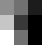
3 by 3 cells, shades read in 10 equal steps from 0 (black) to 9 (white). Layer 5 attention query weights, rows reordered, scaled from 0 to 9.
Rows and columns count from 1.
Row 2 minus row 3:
-2 -2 0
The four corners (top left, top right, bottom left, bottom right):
5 1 9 0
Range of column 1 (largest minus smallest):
4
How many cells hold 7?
1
